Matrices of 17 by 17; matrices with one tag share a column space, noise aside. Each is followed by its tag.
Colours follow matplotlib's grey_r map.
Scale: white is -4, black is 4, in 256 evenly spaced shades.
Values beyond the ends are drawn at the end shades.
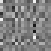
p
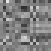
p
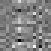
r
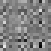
r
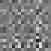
r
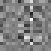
p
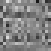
p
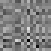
r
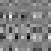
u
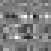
u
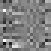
r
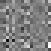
r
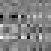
u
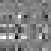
u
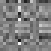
p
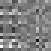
r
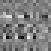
u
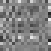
p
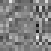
p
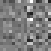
p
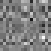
p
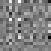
p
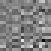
r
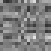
p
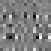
u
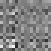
r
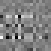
u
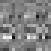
u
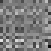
r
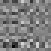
r
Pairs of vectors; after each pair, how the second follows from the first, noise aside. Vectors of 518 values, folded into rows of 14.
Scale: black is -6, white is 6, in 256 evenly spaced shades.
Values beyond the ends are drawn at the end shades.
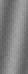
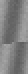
wrapped around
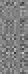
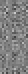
wrapped around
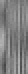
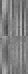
wrapped around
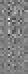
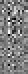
scaled up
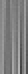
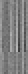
wrapped around
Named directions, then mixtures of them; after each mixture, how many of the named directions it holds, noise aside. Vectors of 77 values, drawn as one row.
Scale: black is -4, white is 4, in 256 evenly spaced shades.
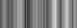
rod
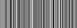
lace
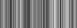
two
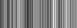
two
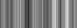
one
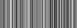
two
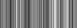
two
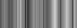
one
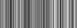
two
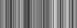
two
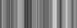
one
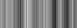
one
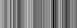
two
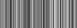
two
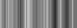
one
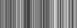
two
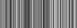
two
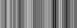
two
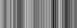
two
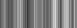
one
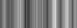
one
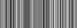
two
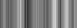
one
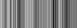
two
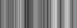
one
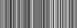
two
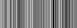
two
